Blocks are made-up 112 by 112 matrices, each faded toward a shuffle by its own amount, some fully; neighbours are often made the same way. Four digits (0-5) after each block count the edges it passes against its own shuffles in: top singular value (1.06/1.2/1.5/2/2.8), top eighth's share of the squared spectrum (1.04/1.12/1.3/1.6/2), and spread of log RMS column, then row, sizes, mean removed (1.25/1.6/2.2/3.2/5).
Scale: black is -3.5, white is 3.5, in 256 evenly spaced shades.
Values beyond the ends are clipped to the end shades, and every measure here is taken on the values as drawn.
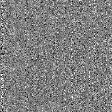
1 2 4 0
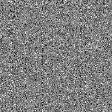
1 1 3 0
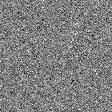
0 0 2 0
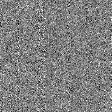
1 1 3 0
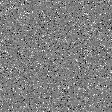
2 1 0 1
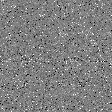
2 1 0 1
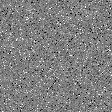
2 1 0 0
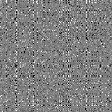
5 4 3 2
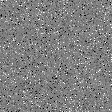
0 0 0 0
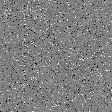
2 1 0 0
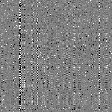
5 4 3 2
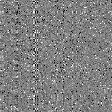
4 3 2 1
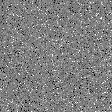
2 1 0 0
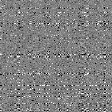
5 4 3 4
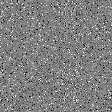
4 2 1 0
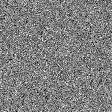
1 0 0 0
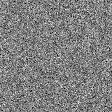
0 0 0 0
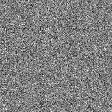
3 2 1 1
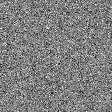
0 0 0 0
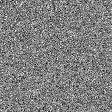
0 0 0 0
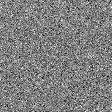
2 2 0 0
